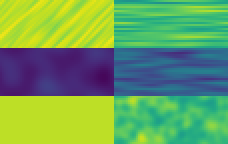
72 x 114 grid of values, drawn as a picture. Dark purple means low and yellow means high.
The table splits into 3 rows of 2 panels. Panel 1,1: very high, slanting up to the right, faint in contrast. Panel 1,2: high, streaked across. Panel 2,1: very low, smooth, faint in contrast. Panel 2,2: low, streaked across. Panel 3,1: very high, flat. Panel 3,2: high, blotchy.
